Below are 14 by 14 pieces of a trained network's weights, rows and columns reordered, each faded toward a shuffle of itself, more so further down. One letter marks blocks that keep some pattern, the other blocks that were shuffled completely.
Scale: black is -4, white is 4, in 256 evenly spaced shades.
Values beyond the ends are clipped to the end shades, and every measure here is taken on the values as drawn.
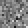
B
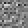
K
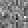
K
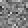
B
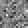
B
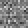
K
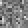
B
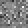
B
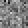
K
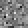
B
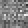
K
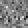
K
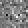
B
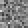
B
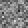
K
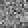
B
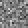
B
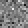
B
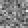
B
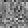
K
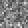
B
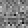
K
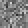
B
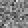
B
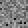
B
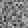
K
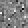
B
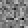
K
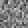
B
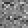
K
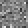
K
